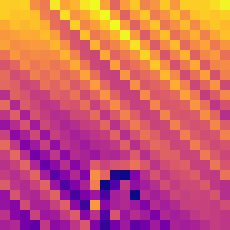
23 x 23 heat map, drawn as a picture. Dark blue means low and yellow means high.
Histogram: bell-shaped. Slope: up to the top. Ninth with the lowest average: bottom middle. Grain: diagonal, down to the right. Odd patch: rougher, in the bottom middle.
